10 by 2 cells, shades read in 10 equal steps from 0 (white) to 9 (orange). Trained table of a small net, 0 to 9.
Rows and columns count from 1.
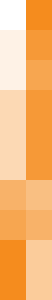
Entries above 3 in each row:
1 1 1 1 1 1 2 2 2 2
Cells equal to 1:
2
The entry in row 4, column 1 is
3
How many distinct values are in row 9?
2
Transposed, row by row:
0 1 1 3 3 3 6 7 9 9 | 9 8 7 8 8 8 5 6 4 4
